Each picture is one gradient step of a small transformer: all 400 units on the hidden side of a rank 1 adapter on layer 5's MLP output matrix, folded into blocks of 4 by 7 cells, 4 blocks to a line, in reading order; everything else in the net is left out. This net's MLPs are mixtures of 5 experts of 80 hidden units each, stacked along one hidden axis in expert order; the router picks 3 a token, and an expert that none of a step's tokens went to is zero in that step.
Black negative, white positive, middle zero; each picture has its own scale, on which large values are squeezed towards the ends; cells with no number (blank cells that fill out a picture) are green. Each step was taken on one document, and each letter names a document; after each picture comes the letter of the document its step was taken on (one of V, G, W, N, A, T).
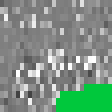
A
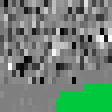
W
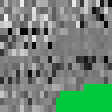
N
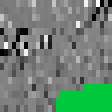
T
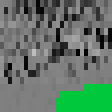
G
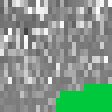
N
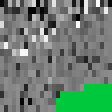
N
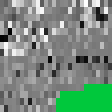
N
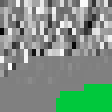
G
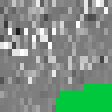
N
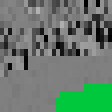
G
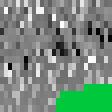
G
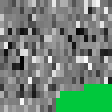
T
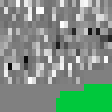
G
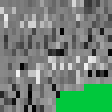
A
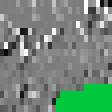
T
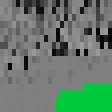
G
